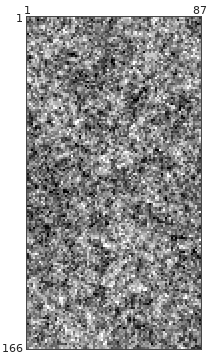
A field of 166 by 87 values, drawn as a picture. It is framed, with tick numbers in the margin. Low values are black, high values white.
There are no regular stripes. There is no overall slope. No row or column stands out. There is no seam.
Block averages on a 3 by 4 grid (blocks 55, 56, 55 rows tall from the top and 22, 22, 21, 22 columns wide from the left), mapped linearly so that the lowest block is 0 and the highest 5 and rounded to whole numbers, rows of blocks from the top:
5 2 4 4
0 3 4 2
4 5 4 3
